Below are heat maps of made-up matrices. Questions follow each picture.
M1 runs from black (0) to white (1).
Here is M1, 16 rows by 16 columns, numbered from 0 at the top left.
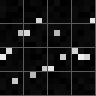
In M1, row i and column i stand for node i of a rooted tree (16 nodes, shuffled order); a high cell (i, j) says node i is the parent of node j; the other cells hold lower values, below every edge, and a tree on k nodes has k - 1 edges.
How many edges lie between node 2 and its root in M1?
6
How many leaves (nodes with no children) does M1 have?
9
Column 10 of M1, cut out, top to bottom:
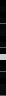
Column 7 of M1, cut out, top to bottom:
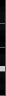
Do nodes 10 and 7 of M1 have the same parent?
no
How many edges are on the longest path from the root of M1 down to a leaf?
6
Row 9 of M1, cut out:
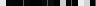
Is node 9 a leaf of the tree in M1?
no
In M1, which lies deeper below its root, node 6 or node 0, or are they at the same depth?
the same depth
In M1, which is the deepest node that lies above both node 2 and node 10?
9
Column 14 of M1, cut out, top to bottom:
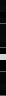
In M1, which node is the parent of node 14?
9
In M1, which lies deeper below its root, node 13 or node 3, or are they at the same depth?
node 13
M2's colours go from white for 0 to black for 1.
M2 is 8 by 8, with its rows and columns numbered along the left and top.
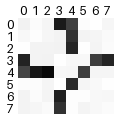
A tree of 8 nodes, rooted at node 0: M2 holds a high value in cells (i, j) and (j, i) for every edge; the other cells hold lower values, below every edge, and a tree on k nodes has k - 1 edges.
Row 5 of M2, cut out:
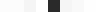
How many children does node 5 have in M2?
0
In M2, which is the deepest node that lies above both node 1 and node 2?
4
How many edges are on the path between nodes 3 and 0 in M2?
1
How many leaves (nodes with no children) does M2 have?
5
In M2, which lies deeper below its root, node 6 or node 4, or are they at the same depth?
node 6
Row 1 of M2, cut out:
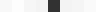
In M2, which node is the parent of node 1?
4
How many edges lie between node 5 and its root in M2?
2
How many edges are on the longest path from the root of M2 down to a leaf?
2
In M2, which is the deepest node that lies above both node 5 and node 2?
4
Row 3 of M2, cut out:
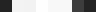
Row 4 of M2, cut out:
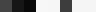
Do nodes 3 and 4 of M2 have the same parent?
yes
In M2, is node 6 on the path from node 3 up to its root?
no
